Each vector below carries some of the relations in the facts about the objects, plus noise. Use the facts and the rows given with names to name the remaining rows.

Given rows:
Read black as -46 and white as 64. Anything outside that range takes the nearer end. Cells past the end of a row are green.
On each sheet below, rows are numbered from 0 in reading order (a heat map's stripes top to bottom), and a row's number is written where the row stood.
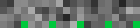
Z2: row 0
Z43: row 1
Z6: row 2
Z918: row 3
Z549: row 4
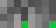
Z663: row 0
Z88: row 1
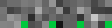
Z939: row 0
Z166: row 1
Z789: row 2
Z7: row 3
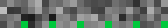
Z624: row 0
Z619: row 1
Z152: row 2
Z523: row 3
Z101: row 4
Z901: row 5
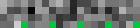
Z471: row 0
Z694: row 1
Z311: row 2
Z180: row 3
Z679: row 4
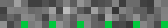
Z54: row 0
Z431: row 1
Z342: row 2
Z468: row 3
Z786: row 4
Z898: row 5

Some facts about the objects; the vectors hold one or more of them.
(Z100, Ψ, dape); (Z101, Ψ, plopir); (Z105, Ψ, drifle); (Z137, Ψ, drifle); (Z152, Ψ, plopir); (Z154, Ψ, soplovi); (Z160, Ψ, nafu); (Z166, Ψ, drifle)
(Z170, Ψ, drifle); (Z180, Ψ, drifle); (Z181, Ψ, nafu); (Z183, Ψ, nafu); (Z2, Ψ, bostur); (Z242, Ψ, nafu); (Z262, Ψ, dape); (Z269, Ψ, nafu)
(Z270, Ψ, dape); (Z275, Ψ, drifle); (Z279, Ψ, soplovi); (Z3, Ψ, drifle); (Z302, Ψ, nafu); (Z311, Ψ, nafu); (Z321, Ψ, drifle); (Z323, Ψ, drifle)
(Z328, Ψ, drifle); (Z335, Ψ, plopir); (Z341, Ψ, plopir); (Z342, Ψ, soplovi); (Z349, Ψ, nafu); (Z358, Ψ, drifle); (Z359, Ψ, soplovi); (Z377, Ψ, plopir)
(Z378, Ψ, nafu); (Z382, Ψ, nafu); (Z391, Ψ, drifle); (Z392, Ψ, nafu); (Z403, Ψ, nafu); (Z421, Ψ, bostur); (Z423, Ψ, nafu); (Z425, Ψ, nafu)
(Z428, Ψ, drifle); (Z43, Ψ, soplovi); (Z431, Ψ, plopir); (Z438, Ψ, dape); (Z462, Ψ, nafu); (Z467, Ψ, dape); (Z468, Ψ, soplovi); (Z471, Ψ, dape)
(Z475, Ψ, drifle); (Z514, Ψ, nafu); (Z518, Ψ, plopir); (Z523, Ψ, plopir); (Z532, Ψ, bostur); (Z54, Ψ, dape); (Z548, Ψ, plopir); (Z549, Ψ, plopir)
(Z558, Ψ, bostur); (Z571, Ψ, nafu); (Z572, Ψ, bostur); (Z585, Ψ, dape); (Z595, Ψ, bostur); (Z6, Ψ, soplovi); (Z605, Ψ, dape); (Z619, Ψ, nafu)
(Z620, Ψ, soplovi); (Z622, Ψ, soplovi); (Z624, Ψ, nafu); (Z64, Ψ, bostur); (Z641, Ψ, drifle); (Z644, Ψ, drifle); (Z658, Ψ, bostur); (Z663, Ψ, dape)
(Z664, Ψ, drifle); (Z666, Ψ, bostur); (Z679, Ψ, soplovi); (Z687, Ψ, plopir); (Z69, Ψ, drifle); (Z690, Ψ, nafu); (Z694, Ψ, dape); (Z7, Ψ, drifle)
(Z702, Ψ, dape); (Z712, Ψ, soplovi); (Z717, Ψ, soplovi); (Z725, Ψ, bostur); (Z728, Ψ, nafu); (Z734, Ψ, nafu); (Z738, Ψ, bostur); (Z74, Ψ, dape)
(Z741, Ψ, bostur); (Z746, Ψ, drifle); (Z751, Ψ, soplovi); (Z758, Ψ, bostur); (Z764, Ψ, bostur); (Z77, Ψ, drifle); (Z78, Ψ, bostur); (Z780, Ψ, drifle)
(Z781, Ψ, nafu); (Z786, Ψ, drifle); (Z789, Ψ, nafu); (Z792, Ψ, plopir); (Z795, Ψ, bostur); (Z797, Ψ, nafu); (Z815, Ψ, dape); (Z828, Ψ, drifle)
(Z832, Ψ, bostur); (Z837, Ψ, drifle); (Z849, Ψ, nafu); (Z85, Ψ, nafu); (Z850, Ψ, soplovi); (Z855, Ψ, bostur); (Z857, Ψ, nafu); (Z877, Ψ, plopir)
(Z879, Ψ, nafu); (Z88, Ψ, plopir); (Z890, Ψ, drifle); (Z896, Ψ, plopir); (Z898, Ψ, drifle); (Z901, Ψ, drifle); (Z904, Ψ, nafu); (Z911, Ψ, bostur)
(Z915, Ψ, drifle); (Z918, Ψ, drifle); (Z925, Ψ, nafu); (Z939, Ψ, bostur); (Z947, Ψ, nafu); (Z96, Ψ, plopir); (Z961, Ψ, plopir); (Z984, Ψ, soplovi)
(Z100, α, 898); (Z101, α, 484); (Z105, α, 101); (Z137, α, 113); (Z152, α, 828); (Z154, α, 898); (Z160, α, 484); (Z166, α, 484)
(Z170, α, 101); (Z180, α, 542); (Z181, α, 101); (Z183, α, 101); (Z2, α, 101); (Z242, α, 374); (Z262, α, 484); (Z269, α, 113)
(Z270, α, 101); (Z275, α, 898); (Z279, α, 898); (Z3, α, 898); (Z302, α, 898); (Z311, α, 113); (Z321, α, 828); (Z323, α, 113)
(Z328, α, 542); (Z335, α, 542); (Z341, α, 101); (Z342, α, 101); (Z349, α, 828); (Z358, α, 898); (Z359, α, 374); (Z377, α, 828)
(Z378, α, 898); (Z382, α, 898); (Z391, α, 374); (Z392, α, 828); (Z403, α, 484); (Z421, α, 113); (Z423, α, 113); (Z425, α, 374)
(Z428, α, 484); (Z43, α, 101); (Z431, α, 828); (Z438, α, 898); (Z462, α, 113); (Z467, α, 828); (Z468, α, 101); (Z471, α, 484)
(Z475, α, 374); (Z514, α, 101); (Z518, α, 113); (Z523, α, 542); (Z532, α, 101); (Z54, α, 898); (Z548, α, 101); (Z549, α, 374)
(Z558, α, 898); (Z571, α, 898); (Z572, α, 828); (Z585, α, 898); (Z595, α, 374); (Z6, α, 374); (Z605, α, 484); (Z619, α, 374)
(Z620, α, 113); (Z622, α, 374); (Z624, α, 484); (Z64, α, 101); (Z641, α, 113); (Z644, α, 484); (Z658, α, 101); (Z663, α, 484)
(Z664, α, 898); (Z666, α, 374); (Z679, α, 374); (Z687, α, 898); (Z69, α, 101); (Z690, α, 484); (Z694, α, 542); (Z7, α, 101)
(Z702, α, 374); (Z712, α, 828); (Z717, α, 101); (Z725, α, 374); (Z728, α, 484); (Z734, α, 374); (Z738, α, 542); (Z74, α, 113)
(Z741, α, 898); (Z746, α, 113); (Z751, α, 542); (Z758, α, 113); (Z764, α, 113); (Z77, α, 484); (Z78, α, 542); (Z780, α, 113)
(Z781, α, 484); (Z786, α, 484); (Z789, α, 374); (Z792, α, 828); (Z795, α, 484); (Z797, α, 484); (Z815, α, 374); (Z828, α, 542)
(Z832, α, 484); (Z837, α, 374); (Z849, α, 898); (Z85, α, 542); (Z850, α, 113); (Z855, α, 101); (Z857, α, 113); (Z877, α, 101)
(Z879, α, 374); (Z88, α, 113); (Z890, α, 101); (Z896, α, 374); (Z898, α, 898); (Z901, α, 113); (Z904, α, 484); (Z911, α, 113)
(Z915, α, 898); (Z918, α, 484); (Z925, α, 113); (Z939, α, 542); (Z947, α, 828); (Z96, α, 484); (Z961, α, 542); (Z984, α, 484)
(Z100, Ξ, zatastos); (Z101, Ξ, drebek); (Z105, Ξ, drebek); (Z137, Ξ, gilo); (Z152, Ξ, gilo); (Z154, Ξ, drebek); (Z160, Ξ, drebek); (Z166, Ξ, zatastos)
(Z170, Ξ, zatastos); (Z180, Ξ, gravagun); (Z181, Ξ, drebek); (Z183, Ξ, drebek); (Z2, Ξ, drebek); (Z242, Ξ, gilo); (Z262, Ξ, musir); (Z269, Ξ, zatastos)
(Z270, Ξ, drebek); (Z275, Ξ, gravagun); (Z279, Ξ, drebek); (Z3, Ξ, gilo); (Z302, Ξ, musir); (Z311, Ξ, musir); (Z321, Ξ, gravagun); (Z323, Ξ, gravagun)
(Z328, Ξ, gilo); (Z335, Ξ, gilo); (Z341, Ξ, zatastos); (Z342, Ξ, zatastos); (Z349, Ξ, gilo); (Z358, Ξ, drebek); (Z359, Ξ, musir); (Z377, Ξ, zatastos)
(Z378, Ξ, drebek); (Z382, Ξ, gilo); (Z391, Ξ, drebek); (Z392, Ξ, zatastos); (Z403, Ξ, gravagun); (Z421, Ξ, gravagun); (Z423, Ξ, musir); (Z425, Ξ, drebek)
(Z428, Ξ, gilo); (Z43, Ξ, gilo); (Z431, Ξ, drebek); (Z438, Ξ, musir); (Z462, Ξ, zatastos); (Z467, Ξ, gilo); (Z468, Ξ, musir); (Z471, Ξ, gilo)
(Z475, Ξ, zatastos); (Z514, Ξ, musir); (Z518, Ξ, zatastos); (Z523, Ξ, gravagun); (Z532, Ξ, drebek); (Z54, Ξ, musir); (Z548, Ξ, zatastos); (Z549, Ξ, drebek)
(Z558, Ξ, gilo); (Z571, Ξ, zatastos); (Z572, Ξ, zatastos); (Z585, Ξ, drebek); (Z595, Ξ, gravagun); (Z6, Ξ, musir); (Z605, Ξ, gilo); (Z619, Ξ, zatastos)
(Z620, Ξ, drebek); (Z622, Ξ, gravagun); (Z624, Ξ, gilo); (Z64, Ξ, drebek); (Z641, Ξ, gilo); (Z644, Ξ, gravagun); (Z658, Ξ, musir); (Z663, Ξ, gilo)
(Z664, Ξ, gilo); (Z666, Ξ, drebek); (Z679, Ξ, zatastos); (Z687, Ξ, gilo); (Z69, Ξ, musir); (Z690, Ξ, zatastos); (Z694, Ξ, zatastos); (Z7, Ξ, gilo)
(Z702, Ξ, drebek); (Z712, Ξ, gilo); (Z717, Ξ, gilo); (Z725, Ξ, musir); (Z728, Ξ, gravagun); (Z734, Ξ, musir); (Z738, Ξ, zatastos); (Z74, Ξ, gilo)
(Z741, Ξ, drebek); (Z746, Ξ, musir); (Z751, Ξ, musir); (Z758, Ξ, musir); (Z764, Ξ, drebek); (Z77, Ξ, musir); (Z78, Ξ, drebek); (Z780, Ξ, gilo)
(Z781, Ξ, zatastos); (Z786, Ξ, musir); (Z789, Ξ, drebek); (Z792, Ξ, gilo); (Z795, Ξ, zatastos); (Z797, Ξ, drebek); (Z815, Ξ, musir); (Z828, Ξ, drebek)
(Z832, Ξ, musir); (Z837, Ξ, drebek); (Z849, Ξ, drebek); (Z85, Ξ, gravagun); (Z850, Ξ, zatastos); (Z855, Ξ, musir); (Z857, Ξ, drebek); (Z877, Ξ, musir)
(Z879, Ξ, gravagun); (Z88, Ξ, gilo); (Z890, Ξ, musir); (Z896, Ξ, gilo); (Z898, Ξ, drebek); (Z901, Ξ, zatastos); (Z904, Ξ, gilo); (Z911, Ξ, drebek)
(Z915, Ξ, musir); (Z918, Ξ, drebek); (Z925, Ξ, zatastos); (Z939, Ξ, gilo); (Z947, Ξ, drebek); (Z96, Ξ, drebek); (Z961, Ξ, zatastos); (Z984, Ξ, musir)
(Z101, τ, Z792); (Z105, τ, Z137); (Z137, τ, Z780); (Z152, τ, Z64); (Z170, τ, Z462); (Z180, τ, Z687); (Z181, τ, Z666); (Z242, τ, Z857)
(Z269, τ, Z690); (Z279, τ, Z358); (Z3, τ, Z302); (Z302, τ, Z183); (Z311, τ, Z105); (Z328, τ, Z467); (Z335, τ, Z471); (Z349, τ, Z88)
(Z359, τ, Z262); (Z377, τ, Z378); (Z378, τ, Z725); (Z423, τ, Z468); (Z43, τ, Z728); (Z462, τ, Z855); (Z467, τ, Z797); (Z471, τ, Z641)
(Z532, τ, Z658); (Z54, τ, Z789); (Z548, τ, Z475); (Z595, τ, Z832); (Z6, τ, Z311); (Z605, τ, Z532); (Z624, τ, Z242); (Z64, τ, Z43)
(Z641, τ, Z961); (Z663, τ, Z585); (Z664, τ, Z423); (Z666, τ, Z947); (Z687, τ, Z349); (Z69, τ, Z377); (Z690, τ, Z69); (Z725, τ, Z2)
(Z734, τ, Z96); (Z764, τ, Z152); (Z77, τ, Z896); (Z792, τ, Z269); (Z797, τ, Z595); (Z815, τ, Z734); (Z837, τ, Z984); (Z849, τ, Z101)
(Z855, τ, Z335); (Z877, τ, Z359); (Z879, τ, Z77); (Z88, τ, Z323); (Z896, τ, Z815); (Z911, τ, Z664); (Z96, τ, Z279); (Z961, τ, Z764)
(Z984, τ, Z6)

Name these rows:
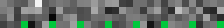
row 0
Z514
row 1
Z269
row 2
Z605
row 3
Z170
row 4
Z262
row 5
Z815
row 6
Z850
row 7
Z85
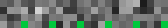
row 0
Z751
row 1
Z341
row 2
Z904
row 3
Z359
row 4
Z738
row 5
Z828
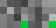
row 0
Z877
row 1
Z764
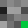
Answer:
Z100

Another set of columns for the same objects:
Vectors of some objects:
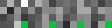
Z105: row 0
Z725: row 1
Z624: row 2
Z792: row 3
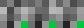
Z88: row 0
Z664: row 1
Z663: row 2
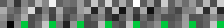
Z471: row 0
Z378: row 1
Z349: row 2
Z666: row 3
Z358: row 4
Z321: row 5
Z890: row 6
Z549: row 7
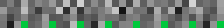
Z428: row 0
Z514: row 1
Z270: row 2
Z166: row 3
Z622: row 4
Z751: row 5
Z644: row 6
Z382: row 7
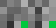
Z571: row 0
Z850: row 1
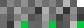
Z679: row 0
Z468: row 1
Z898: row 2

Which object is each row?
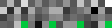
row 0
Z96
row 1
Z558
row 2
Z879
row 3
Z64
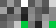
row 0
Z849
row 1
Z462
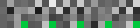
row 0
Z758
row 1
Z911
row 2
Z585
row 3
Z694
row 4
Z101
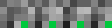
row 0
Z619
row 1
Z717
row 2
Z74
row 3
Z687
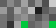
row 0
Z342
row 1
Z403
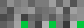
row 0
Z69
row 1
Z690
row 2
Z518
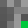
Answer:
Z77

